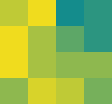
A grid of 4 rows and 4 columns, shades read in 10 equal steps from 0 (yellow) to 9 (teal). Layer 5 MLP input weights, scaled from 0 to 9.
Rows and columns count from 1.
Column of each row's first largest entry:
3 4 3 4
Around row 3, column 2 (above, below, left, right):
3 1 0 4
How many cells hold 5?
1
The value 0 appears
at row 1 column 2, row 2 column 1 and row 3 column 1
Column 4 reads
8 8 4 5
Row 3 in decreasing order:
4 4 3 0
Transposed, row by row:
2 0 0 4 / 0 3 3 1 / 9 6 4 2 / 8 8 4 5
